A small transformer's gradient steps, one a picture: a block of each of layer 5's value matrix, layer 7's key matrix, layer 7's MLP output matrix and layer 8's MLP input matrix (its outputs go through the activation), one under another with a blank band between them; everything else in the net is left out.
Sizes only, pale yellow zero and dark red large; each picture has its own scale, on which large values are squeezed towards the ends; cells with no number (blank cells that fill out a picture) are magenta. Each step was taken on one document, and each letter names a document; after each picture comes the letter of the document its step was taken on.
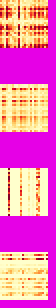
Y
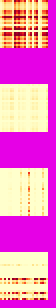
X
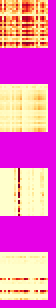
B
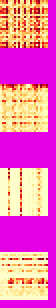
Y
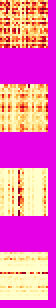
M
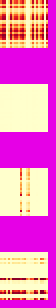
X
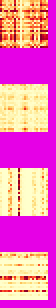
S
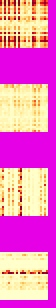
M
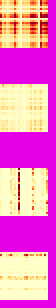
B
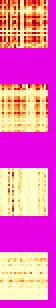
M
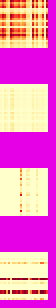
X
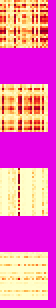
S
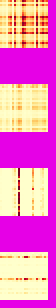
B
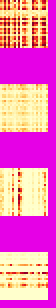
M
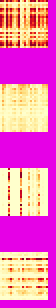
Y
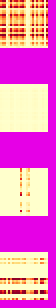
X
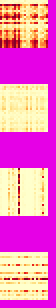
S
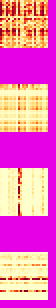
S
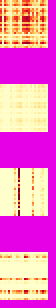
B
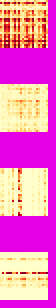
M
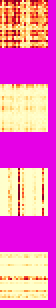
S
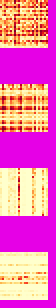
S
